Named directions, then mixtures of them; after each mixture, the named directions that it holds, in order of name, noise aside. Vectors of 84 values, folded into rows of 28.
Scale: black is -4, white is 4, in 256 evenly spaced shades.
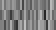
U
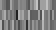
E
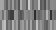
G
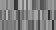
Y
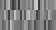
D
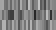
G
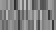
Y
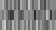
G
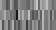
E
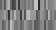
D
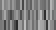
U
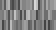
D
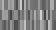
U, Y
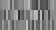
E, Y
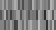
U, Y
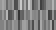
G, Y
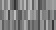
D, Y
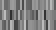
E, U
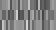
E, G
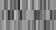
D, G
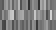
G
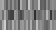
G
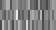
E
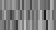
U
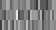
E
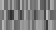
G, U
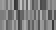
G, Y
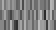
U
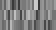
D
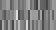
E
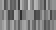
D, G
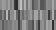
Y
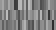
Y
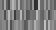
D
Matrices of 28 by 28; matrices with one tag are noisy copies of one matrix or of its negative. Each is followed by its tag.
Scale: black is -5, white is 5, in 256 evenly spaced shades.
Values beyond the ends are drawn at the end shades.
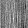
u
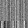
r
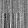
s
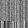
r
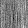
u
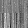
s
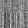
s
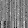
r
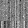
r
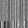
r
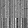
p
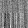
s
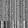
r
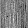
u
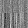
s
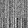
p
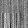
s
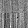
s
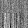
s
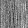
u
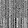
p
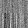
s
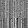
p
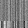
r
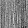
u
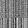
p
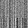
p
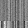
r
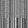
p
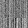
p
